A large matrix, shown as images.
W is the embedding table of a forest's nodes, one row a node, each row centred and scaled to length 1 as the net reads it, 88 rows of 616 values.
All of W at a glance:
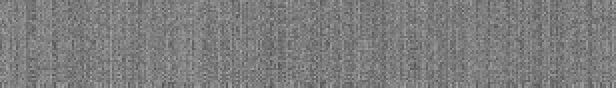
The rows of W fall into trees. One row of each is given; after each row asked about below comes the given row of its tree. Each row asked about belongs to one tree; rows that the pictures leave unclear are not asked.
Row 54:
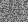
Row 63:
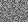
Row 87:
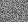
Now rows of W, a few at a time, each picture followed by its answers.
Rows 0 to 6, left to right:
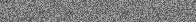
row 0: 63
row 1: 87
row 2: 87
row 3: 87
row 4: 87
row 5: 63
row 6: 54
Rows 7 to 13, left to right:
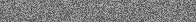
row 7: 63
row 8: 87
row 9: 87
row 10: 63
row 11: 63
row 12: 87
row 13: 54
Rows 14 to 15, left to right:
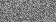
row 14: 63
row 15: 87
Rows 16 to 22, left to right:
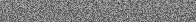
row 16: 63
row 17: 87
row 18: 63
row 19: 63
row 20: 54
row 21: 63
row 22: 63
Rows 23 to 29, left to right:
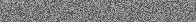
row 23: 54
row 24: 87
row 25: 87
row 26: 87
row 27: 63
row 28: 87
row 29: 63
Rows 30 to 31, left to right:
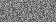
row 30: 63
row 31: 87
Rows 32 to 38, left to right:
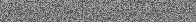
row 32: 54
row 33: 63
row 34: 87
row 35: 63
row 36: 54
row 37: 63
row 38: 87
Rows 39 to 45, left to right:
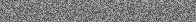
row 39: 63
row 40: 54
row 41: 54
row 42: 87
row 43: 54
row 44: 54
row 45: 87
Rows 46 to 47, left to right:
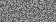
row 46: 87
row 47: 54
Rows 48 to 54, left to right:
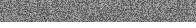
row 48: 54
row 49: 54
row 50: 87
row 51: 63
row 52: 54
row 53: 63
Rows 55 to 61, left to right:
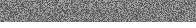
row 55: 87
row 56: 63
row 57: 54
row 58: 63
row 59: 63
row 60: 87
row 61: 87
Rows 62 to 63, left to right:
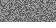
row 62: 54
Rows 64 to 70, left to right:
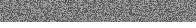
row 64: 54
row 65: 63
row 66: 63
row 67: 54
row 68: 54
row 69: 54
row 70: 87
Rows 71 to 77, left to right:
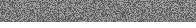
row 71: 63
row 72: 63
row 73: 63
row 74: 54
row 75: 87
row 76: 63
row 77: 63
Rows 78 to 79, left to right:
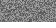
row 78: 54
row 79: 87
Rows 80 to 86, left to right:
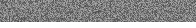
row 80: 63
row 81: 63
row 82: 87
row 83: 87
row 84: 87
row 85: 87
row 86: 87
